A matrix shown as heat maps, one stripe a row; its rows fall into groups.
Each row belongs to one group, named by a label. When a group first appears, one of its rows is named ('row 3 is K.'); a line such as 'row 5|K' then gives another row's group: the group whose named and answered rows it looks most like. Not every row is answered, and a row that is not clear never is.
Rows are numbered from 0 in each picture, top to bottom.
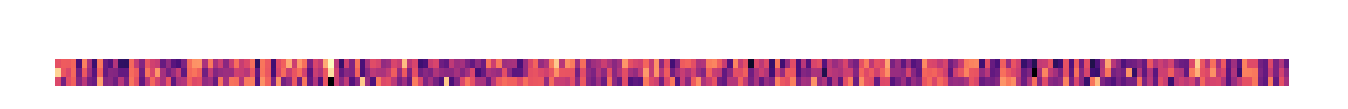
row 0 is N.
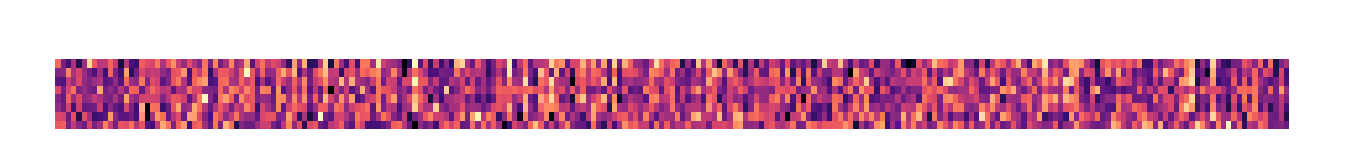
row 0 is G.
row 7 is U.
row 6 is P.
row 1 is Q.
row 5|Q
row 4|Q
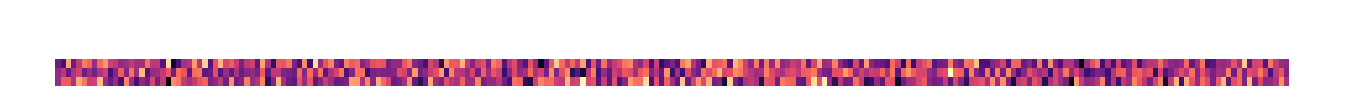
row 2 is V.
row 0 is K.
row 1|U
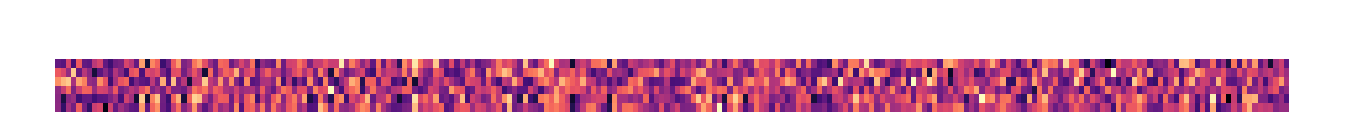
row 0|Q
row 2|V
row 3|K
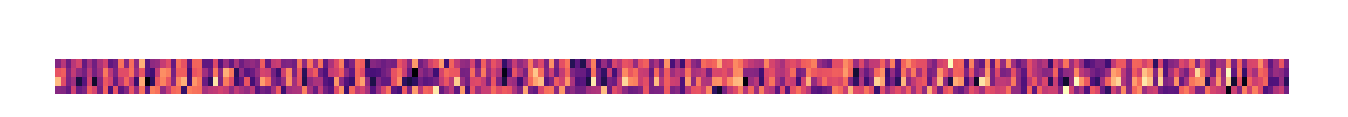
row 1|U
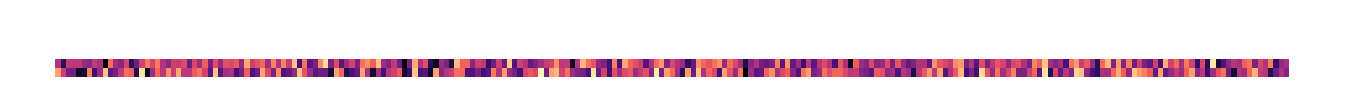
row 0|G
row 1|U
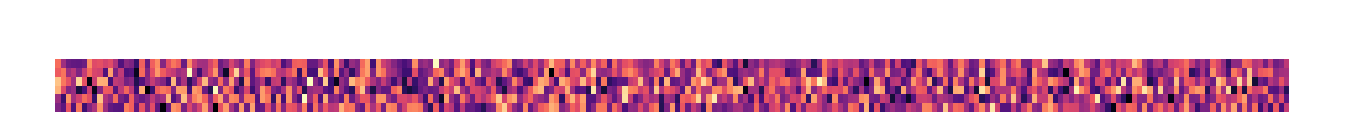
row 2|V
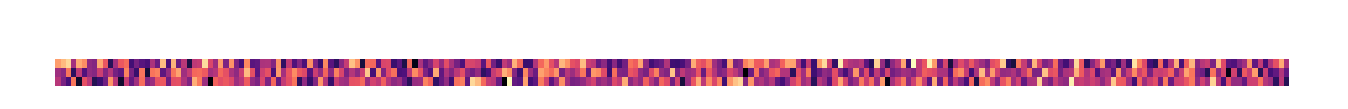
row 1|Q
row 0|V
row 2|P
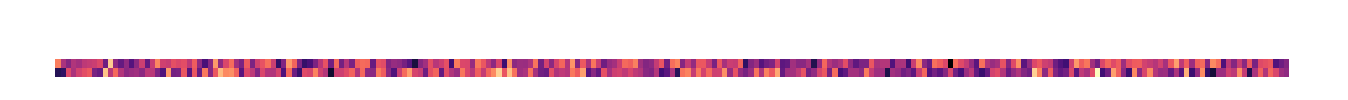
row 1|K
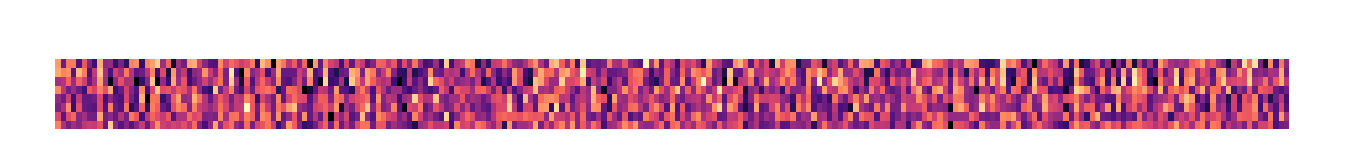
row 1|V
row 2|V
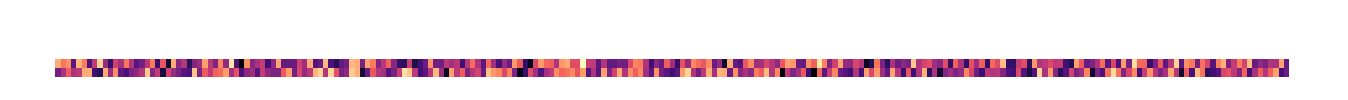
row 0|V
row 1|K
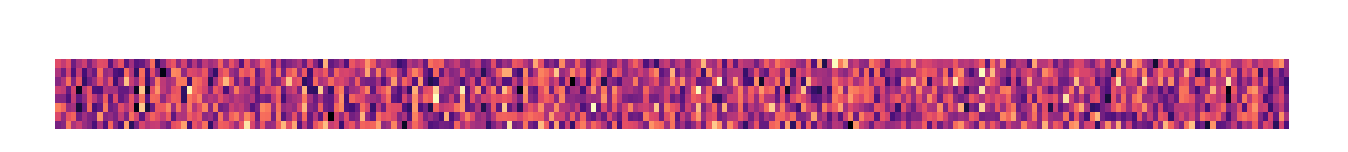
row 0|V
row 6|N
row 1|Q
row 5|U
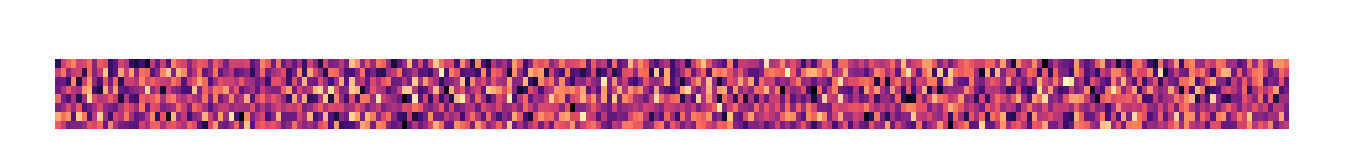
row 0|V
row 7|G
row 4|G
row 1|U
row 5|Q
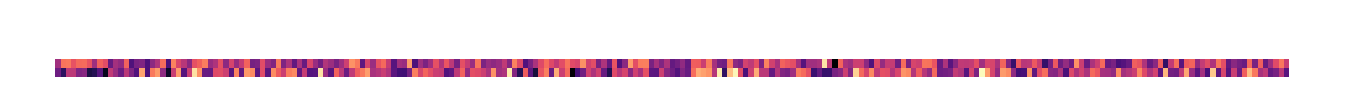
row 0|V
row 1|P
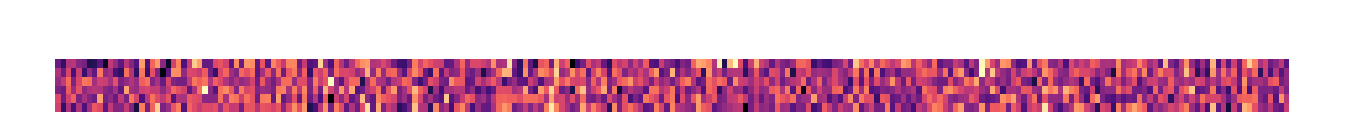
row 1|Q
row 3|Q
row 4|N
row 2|K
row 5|G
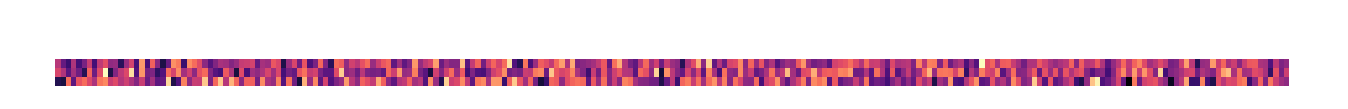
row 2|K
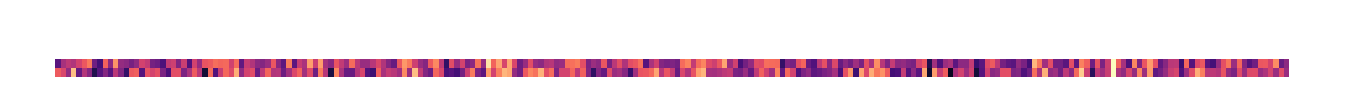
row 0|K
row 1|N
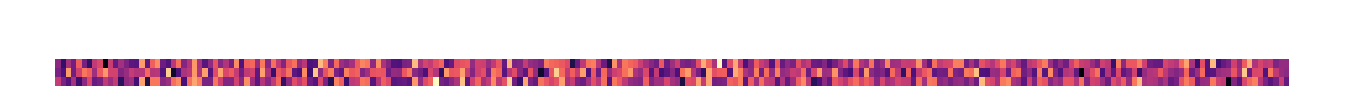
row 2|P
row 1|K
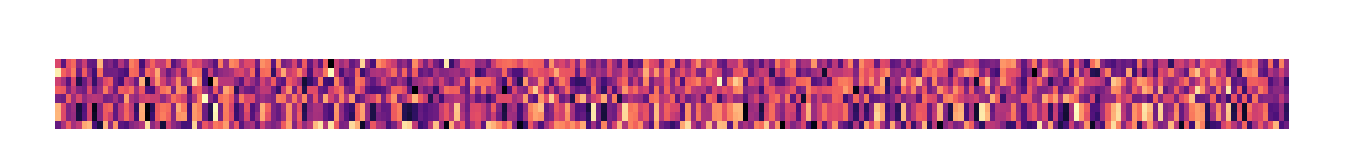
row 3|U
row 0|N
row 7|K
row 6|U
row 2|P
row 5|U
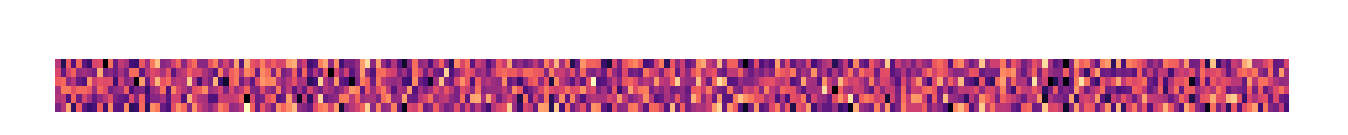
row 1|N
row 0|G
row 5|Q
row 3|V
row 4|P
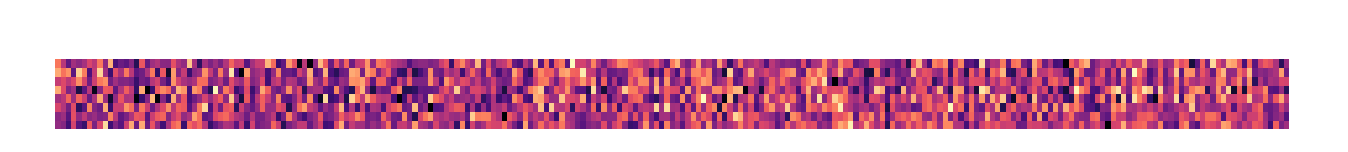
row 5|U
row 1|V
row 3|U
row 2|V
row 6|P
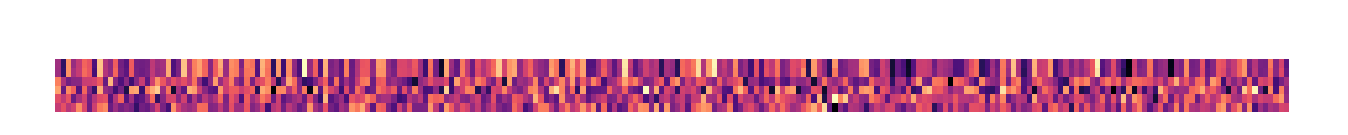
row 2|G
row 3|N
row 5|V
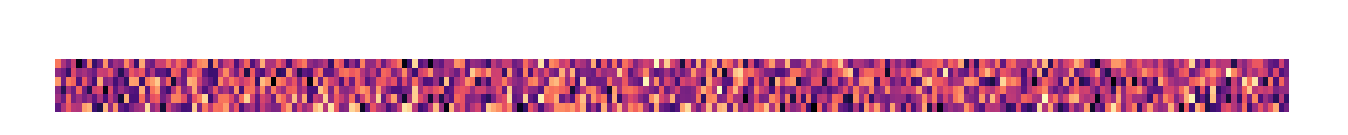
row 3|G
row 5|K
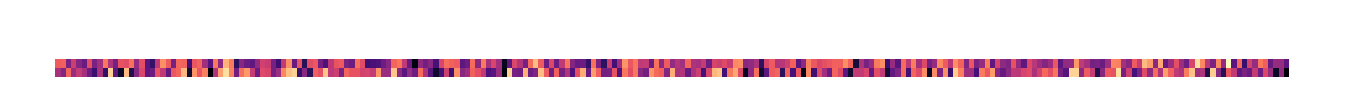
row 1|Q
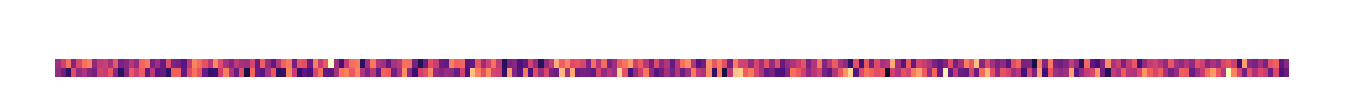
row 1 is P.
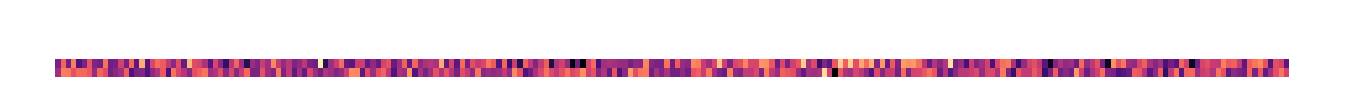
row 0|P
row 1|V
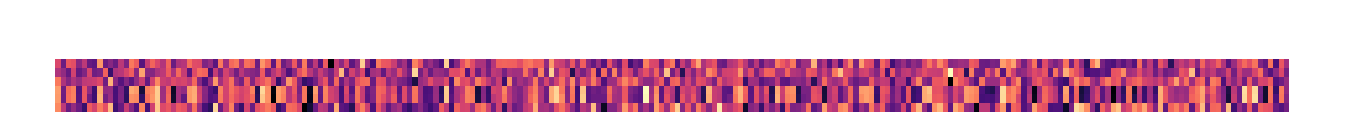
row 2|G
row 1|U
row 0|N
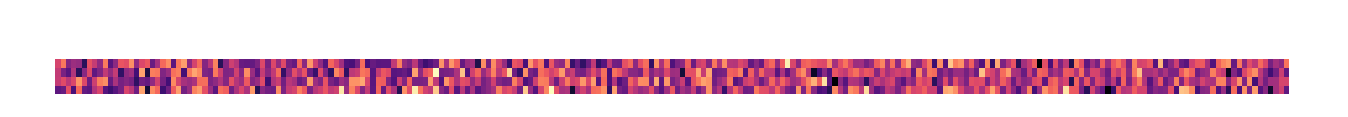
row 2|V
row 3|Q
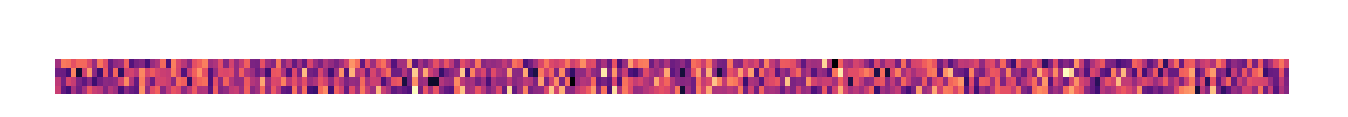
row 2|U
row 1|P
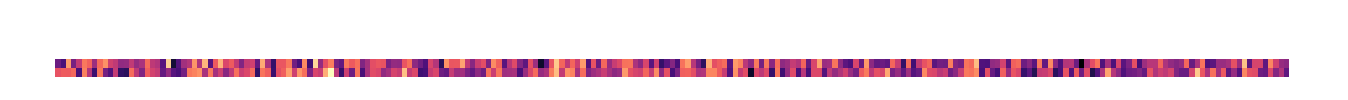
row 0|K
